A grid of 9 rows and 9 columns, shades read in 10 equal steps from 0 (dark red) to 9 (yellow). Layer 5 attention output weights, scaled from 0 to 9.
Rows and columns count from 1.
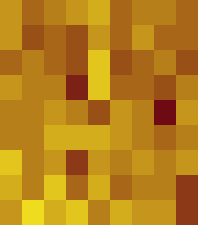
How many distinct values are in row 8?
5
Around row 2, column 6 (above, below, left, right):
4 3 6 6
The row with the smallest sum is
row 3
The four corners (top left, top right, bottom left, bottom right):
6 4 6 2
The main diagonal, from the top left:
6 3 4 1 3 6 6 5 2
